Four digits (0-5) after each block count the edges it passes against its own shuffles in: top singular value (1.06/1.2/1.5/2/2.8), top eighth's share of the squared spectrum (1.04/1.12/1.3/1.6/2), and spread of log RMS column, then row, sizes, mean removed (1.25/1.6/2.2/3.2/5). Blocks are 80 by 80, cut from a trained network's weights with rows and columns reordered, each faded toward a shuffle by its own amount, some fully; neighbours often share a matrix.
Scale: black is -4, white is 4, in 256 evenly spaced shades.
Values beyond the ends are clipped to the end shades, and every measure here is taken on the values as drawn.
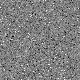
0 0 0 0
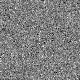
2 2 0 0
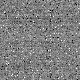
2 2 1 0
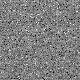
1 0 0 0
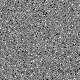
0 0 0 0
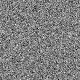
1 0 0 0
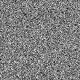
1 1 0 0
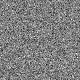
0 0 0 0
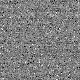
2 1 1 0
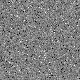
0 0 0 0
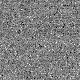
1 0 0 0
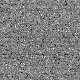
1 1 1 0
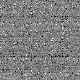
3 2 2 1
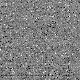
2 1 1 0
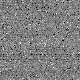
2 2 1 0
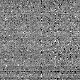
3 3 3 1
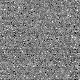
2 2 1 0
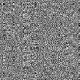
3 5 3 2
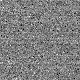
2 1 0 0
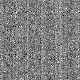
3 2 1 2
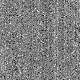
2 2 0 1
